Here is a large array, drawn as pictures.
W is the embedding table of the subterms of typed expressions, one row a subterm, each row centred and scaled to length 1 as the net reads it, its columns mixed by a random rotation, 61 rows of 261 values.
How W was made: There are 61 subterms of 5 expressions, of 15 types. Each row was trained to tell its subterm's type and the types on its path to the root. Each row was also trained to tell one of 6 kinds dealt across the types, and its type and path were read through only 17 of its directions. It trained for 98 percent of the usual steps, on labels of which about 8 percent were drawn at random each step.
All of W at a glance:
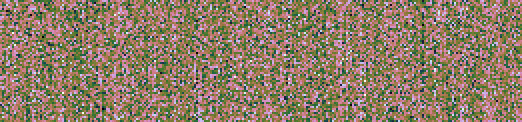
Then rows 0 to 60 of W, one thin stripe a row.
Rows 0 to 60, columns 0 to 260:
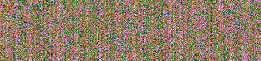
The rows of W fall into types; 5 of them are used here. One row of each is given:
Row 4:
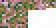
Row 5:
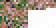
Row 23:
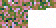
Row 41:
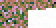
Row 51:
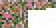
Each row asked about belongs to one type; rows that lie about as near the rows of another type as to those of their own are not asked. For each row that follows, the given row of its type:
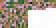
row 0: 41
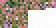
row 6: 5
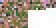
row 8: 41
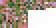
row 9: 5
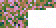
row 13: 51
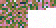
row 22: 4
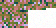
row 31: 23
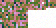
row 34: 51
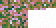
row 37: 41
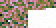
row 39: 41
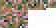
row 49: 4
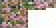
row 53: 5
